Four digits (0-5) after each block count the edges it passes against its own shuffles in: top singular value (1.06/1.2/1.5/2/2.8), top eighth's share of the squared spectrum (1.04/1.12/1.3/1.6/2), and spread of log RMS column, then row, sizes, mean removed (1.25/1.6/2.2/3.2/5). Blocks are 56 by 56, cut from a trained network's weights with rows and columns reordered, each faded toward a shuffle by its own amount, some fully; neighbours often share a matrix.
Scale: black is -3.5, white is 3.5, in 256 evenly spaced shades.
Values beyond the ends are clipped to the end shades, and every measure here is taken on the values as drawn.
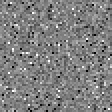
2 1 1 0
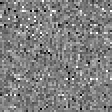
2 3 0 1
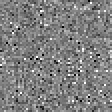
2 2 1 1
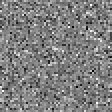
2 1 0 0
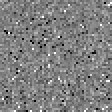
1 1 0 0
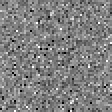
2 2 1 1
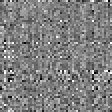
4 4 2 3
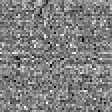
3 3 1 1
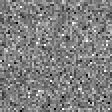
1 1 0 0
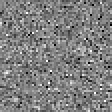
2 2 0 0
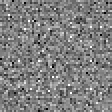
2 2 0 0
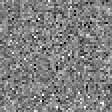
1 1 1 0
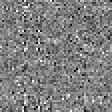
3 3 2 1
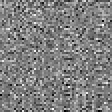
4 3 2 2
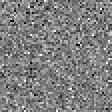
2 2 0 0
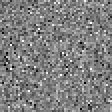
0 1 0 0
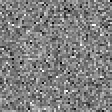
0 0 0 0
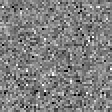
2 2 0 1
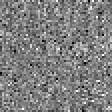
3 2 1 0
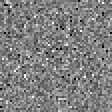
0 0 0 0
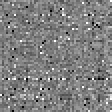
3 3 1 2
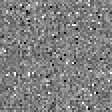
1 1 0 0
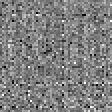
3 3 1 2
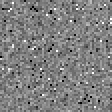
1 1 0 1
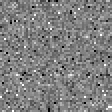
1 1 0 1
